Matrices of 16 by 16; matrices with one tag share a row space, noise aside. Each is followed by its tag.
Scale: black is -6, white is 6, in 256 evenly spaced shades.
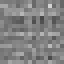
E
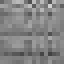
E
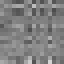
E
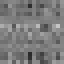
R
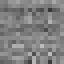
E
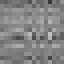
E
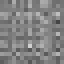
R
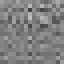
R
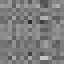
R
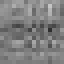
E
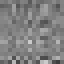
R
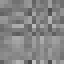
E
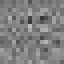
R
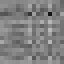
E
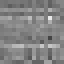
E
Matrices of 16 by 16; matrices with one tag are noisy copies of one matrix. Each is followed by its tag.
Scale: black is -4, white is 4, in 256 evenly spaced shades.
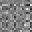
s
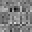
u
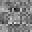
u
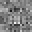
u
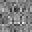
u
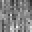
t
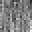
t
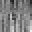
t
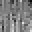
t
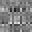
u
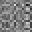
s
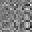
s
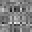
u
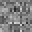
u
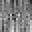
t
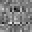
u
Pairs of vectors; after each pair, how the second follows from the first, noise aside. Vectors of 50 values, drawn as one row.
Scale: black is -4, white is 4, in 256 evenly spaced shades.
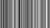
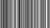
copied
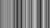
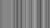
shrunk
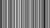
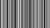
sign-scrambled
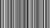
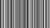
copied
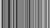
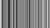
copied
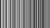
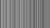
shrunk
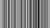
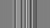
partly zeroed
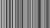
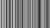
copied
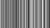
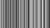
copied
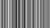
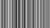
copied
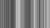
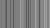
partly zeroed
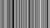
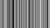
copied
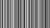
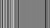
partly zeroed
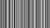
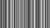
copied
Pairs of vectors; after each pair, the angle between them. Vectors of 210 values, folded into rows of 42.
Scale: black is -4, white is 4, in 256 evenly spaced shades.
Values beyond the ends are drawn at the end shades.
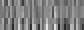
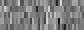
partly aligned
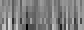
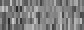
partly opposed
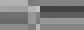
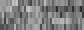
partly aligned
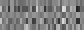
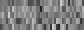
partly opposed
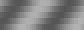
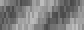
nearly parallel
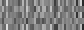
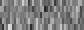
orthogonal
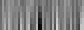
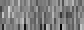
partly aligned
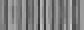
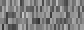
orthogonal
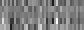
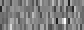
partly opposed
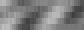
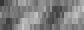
nearly opposite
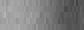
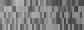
partly aligned
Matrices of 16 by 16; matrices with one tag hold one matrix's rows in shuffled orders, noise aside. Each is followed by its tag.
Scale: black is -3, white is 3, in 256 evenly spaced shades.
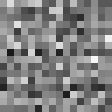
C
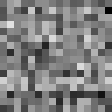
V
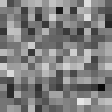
V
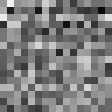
V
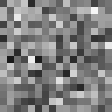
C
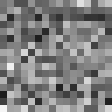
V
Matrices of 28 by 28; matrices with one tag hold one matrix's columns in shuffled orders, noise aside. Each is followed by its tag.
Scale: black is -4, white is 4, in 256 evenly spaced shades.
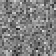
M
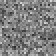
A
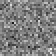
A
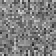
M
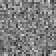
M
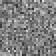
M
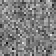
M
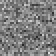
A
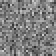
M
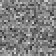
A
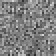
M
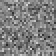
A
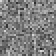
M
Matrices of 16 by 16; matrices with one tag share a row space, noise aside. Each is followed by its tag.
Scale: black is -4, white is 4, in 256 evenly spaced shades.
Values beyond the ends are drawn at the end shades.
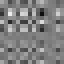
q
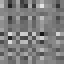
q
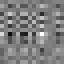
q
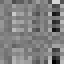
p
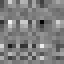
q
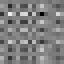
q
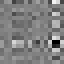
p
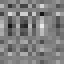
q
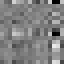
p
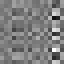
p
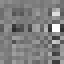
p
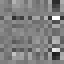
p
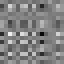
q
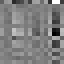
p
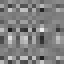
q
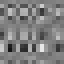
q
